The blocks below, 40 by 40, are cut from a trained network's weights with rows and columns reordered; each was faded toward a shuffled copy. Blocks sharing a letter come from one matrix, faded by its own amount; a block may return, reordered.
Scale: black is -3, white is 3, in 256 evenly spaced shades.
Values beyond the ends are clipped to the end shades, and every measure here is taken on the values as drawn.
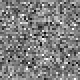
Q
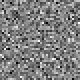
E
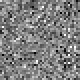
E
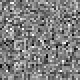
Q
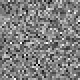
Q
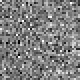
E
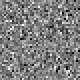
E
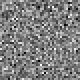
E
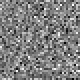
Q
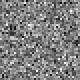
Q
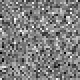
Q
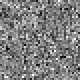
Q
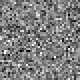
Q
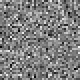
E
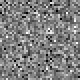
E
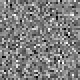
Q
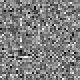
E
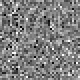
E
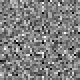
E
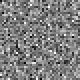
Q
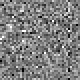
E
